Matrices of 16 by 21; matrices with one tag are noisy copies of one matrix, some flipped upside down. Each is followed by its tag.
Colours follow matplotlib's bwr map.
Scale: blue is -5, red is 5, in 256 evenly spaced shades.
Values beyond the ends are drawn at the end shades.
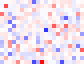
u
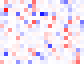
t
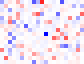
u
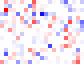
t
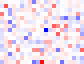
u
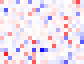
t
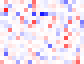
t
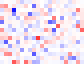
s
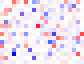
s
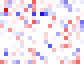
t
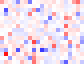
t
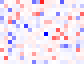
u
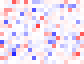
s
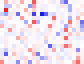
t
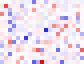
u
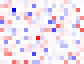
s
